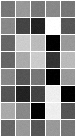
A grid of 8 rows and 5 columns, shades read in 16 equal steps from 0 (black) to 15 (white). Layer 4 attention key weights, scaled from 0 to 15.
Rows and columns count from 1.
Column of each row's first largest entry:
2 4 2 3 5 4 4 2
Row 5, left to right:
8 5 7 0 9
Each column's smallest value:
5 2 0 0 0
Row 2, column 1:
8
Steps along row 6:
down up up down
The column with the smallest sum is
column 3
